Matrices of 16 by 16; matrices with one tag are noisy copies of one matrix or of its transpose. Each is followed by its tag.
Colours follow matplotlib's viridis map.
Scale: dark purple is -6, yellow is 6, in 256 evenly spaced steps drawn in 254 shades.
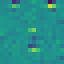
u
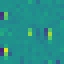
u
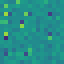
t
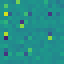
t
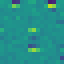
u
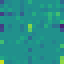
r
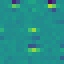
u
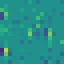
u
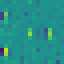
u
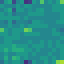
r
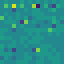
t
